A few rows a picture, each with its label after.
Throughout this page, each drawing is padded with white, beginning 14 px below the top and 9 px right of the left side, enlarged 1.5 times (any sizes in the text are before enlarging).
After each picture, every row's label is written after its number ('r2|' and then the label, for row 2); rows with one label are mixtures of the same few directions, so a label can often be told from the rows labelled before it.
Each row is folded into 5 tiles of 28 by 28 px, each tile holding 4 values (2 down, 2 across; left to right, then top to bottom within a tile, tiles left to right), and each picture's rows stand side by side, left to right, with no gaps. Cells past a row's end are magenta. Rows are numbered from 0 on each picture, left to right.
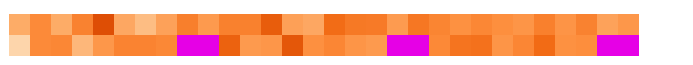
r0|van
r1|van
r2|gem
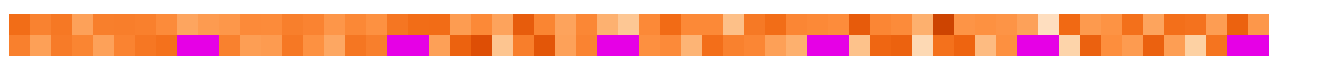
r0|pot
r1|gem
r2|gem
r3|gem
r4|gem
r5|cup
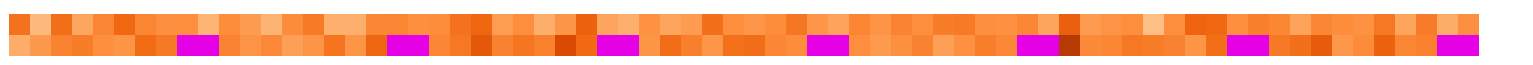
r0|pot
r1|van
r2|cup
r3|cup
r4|pot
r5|van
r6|gem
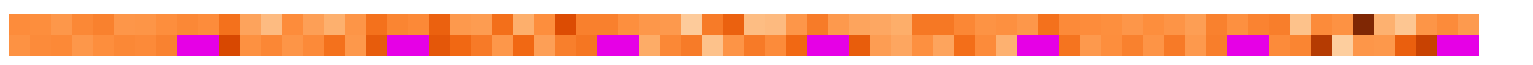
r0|van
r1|van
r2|van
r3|van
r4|cup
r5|van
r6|gem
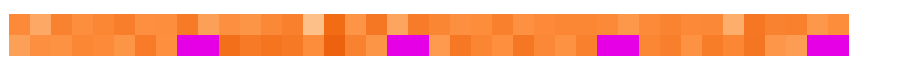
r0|pot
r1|gem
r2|cup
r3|gem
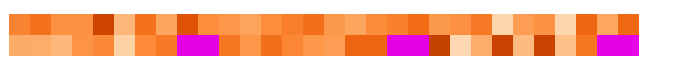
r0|gem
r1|gem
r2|van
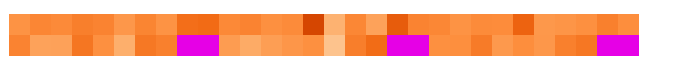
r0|gem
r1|gem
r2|gem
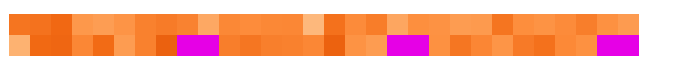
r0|cup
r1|gem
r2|cup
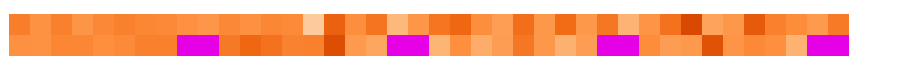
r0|pot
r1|gem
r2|gem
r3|van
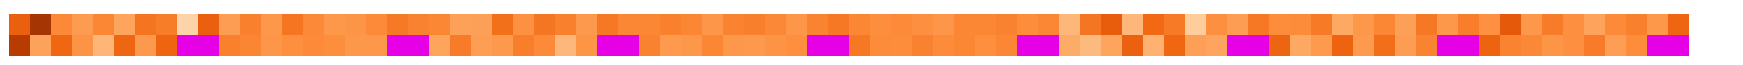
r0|pot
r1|pot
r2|cup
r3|cup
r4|van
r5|van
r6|van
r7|pot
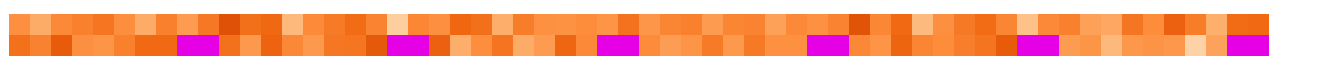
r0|gem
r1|pot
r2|cup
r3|van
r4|pot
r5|cup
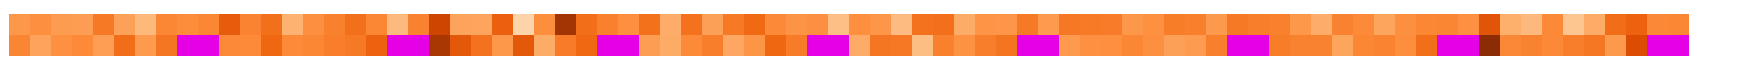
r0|van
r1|pot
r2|van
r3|pot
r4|van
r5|cup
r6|van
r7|van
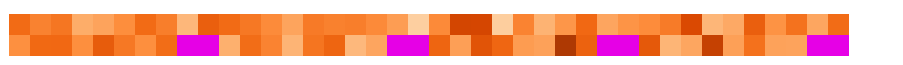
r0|pot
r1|gem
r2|cup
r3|van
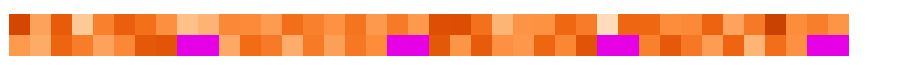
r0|pot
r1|van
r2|pot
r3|van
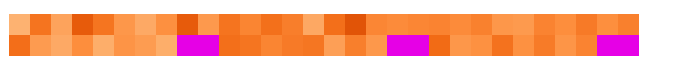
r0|pot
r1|van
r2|van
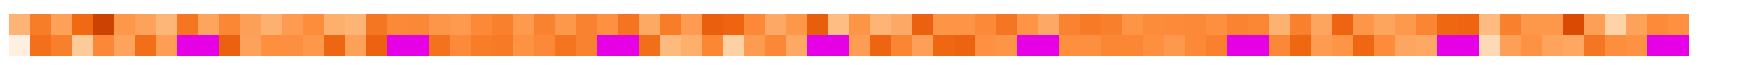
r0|van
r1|van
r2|gem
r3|pot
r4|cup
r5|cup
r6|pot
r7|van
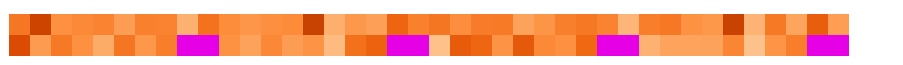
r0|pot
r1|gem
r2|cup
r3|gem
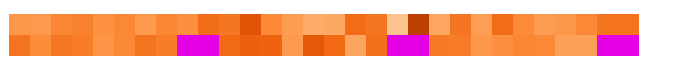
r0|gem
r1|pot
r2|pot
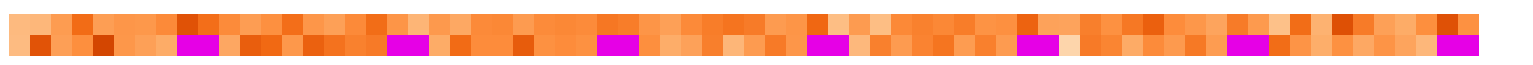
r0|pot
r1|cup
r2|pot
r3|pot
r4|pot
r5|van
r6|pot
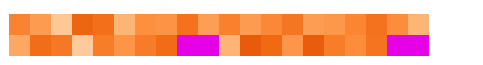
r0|van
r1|cup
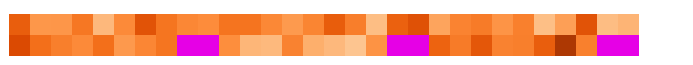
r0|van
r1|cup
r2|cup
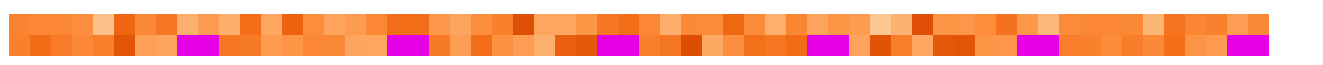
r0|gem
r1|pot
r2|gem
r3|gem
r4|cup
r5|gem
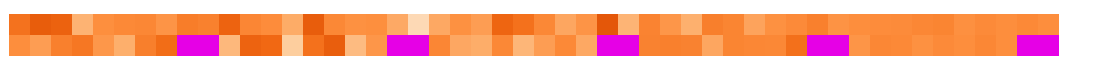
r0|cup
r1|gem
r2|pot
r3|van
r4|van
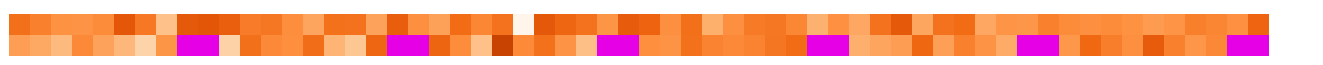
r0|cup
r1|cup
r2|gem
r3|pot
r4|van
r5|pot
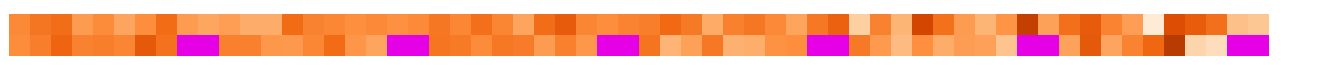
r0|cup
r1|cup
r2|van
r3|cup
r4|pot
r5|gem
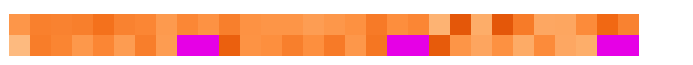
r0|van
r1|van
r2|pot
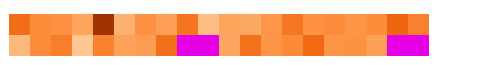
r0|gem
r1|pot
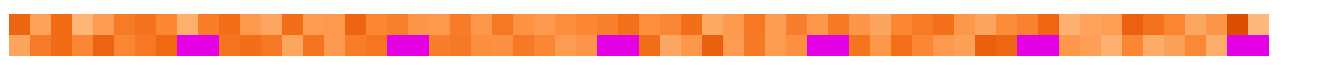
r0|pot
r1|van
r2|pot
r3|van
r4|gem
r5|pot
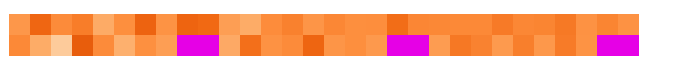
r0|gem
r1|pot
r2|van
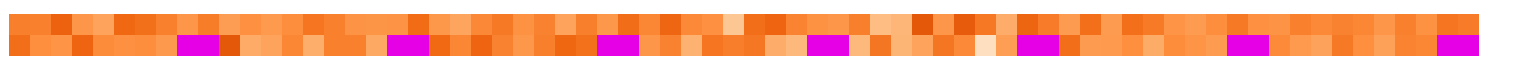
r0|van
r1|cup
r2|gem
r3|gem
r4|cup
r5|pot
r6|gem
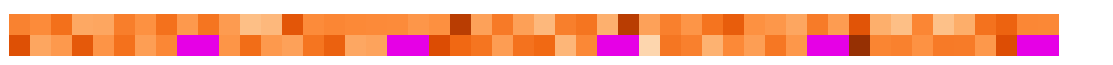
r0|van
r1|cup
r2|pot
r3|van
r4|van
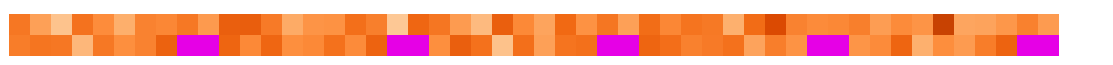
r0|van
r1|pot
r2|van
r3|van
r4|gem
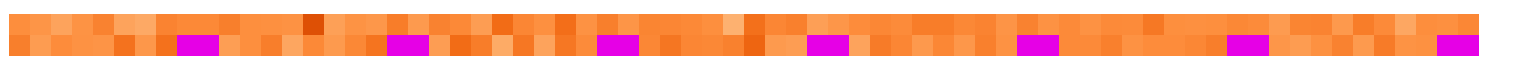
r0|van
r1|gem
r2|van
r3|gem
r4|van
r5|gem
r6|van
